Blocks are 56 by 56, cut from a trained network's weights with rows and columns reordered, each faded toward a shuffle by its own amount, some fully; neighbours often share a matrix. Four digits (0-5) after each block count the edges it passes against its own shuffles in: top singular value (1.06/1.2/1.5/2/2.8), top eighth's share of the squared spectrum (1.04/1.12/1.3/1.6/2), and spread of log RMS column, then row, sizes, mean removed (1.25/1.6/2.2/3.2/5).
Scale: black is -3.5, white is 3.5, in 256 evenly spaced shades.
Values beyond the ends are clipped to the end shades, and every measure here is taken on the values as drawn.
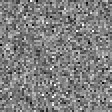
0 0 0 0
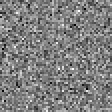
0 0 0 0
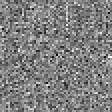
2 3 1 1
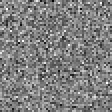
2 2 0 0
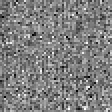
2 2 0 1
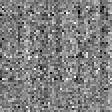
3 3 0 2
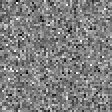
0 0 0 0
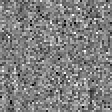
1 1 0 0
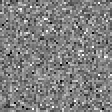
0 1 0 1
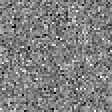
0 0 0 0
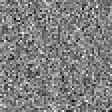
1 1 0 0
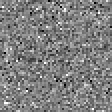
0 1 0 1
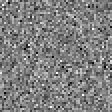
1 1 0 0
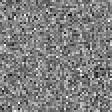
2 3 1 1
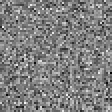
2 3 0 1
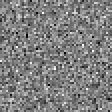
0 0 0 0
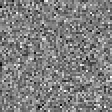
1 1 0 0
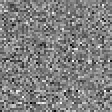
3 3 1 2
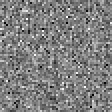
1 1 0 0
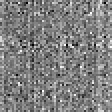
3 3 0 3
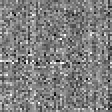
3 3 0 2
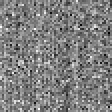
3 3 0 2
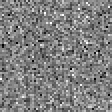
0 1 0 0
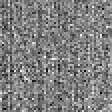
3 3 1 2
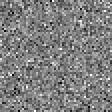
0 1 0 0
